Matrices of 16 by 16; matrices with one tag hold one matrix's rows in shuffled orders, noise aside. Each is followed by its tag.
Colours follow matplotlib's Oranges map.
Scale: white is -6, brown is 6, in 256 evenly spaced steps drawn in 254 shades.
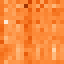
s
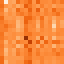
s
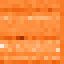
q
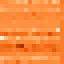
q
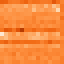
q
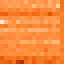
q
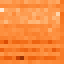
q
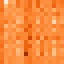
s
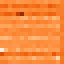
q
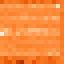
q
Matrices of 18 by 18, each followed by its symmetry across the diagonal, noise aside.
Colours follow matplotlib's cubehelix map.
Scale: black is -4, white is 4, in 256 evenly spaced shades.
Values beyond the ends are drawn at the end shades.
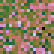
neither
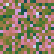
neither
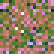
neither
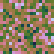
neither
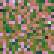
neither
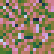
antisymmetric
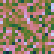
antisymmetric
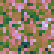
antisymmetric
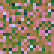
antisymmetric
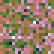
neither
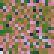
neither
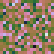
antisymmetric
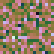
antisymmetric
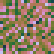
antisymmetric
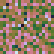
antisymmetric
